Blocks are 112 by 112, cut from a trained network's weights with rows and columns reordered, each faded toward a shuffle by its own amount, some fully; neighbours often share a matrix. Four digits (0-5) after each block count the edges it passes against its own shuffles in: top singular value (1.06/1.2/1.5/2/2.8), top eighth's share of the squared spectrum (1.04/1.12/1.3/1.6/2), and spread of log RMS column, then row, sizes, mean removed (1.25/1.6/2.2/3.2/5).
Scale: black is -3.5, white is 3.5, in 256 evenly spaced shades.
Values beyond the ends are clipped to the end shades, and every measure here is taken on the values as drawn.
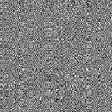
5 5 3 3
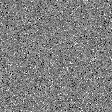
1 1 0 0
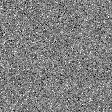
0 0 0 0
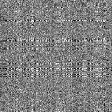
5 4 2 3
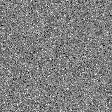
1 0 0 0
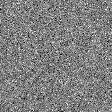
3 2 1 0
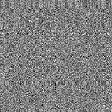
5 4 2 2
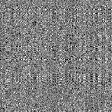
4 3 1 3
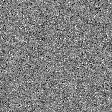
1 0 0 0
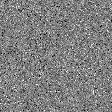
2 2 0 0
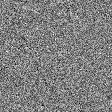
0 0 0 0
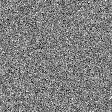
0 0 0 0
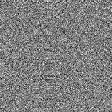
4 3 0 2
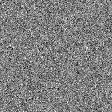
3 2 0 0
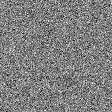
2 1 0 0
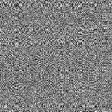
5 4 2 3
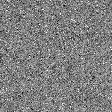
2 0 0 0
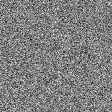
2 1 0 0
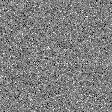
1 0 0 0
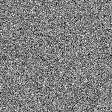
1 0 0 0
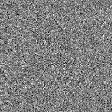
4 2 1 1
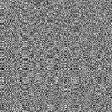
5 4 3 3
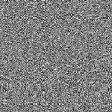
4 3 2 2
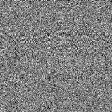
4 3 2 2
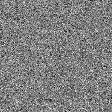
3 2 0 0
